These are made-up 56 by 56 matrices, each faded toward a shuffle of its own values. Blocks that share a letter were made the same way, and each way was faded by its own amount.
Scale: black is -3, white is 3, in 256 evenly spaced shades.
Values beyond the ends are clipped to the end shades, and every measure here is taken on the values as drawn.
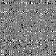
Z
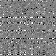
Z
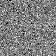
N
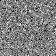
N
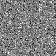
N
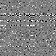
Z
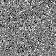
N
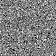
N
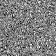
N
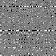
Z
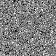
N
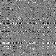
Z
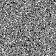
N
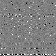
Z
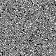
N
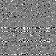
Z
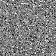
N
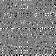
Z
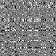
Z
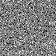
N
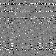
Z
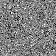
N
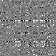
Z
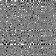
Z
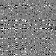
Z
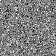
N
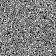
N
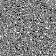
N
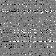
Z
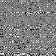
Z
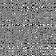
Z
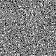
N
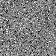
N
